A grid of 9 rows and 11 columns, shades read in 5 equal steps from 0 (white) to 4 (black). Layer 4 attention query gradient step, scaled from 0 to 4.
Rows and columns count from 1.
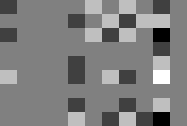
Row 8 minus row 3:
-1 0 0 0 1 1 -1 2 0 -3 0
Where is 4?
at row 3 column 10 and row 9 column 10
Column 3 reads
2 2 2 2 2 2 2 2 2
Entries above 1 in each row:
9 8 9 11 10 8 11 10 9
